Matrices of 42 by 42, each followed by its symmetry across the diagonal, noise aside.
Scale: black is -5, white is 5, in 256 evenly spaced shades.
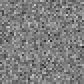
neither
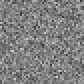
neither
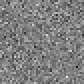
antisymmetric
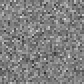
neither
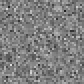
antisymmetric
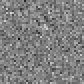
neither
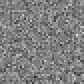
antisymmetric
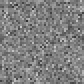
antisymmetric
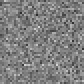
neither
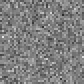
neither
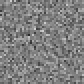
antisymmetric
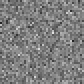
neither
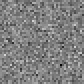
neither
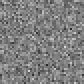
antisymmetric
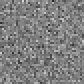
antisymmetric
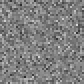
antisymmetric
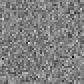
neither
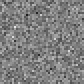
antisymmetric
